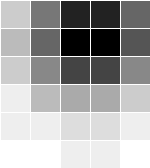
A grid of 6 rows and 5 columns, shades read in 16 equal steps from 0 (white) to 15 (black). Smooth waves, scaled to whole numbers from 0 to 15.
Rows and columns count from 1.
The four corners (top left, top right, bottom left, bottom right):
3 9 0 0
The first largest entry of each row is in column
3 3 3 3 3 3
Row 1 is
3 8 13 13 9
